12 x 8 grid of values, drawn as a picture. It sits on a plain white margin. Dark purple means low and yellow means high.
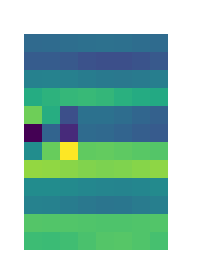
Stripes: horizontal, repeating 3 times. Odd patch: rougher, in the middle left. Roughest part: middle left. Grain: streaks across. Average level on the scale: 50%.
